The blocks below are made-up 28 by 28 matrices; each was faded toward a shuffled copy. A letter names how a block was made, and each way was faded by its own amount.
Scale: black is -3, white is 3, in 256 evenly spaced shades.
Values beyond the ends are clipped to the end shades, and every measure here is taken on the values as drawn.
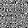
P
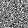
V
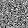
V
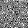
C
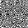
P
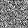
V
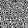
P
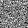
V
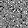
C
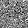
V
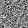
V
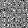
P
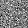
V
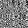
P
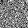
V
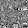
P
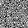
V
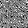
C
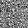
P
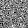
V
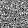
V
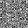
P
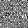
P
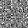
P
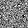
V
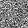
V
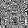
P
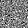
V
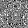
C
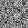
P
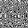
P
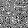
C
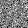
V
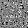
C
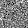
V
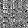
P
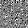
C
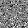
C
